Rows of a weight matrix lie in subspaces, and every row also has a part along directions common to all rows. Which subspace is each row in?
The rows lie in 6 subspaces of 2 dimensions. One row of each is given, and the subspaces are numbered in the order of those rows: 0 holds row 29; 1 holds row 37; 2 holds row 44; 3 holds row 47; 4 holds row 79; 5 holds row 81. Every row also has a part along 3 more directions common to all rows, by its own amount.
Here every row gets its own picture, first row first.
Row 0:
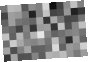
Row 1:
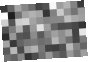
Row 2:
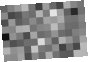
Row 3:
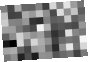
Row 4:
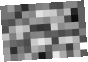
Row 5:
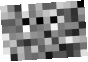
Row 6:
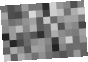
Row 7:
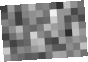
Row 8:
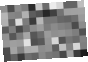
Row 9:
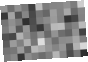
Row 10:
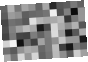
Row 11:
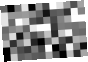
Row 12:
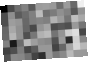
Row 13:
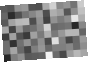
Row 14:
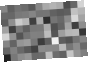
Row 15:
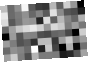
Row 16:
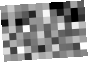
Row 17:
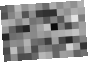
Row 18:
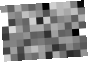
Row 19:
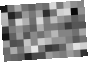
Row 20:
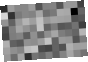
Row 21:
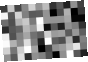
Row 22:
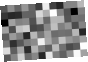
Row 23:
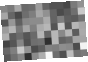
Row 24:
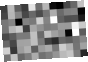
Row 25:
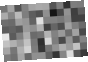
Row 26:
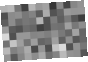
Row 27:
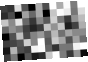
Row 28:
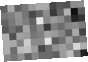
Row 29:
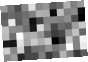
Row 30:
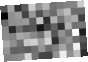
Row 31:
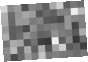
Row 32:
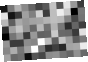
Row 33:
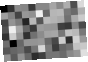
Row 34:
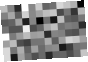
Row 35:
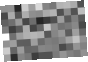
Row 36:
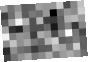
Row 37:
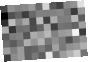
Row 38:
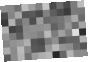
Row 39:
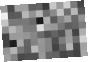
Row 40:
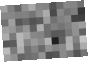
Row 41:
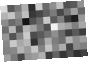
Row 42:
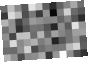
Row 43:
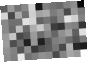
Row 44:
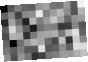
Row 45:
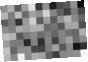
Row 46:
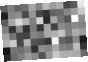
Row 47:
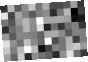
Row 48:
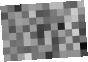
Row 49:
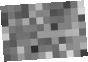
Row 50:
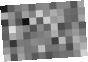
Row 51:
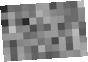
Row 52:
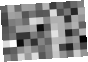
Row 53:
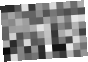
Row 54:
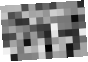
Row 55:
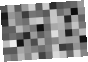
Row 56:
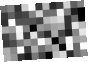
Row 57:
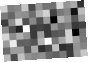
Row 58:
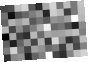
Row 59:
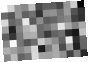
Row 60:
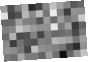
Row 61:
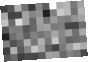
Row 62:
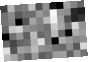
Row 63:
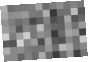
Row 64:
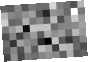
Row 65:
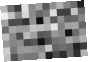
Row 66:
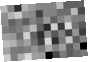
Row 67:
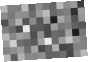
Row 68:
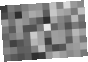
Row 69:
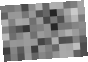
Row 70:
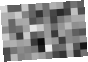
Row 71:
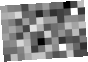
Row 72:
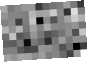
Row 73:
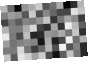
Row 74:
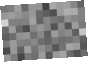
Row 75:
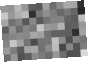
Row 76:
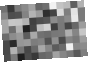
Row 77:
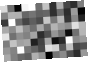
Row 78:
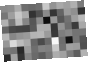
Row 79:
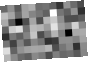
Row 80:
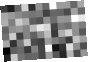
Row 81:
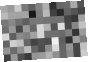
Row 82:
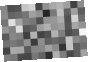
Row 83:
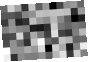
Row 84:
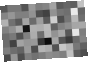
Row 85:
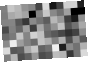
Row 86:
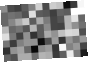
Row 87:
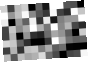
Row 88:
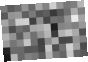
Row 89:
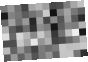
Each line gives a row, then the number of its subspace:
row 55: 0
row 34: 4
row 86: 5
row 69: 1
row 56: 0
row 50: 2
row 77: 0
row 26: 2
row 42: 1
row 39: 0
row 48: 5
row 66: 5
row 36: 4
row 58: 1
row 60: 1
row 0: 5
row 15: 2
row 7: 4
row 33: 2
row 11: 2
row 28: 3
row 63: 0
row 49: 5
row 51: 2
